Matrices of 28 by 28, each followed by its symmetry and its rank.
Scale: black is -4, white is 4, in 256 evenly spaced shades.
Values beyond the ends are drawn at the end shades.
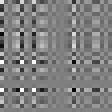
neither, rank one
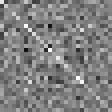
symmetric, rank five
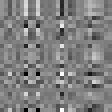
neither, rank two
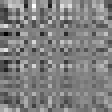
antisymmetric, rank two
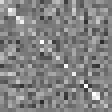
symmetric, rank five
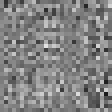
neither, rank five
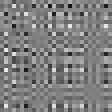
antisymmetric, rank two
